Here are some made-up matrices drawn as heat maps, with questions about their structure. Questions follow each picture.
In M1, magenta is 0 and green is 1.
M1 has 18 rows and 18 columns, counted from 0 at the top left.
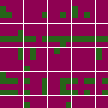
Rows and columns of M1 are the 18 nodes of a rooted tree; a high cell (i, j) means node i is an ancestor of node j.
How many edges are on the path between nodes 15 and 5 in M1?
5
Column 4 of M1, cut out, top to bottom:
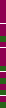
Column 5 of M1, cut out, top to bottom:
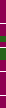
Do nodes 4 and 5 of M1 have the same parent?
no
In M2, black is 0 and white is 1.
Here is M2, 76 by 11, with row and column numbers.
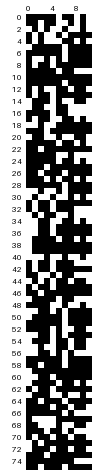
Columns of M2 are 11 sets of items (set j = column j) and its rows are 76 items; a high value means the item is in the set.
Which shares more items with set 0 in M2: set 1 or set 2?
set 1
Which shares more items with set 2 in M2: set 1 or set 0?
set 0
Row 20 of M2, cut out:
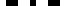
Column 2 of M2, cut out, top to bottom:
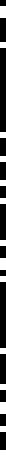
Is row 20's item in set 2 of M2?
no
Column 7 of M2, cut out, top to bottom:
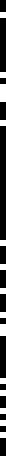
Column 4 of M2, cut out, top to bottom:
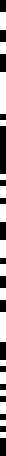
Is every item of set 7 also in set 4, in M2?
yes
